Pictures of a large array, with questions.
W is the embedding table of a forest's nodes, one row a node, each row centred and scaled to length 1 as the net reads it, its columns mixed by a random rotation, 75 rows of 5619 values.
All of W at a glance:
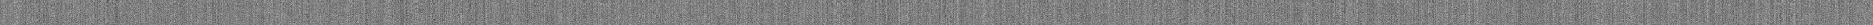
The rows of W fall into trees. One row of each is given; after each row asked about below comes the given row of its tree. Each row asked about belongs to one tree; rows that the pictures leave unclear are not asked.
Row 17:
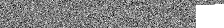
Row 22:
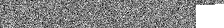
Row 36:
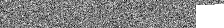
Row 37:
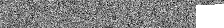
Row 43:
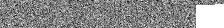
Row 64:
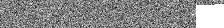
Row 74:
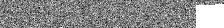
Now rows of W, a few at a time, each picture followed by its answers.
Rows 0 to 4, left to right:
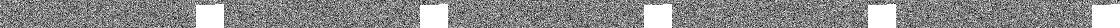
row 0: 37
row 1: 22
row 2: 64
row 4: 37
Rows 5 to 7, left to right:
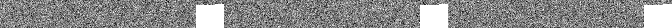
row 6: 22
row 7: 37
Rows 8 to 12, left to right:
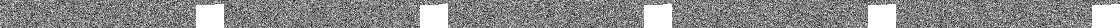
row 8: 37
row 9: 36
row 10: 36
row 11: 74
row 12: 74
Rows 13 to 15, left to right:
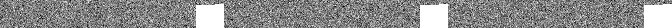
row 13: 36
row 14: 17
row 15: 64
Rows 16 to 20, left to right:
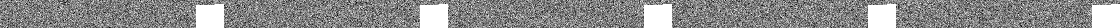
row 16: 37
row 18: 37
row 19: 17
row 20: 64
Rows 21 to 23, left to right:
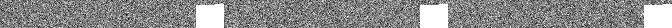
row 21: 36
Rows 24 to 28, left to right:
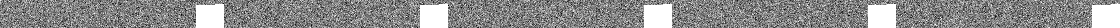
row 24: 74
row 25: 36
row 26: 17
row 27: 64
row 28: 36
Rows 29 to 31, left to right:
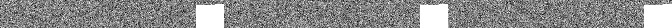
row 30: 64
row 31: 37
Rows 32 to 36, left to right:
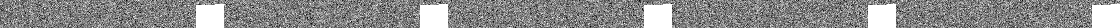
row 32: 36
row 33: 64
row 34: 74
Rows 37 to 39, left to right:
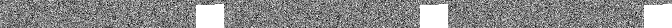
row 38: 37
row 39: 36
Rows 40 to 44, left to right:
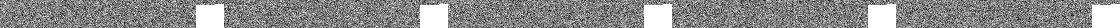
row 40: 64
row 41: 22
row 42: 64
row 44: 64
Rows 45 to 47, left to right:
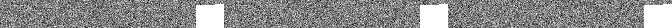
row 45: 22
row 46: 22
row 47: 17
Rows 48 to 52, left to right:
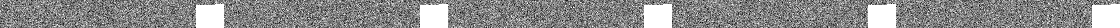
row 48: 22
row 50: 64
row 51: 22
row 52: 43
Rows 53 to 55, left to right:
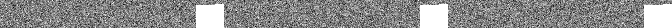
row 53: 17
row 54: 74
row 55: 64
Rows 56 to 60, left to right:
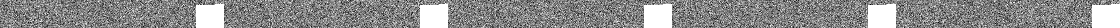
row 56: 22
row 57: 36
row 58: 74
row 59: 36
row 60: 22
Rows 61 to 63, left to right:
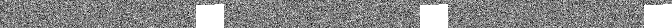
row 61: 36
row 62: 64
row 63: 43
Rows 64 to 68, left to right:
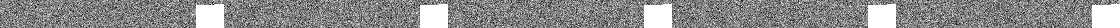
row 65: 43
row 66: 22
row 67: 36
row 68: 22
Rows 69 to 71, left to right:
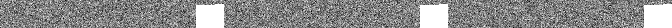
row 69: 64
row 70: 37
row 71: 74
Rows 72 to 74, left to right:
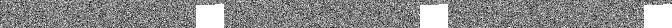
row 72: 36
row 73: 37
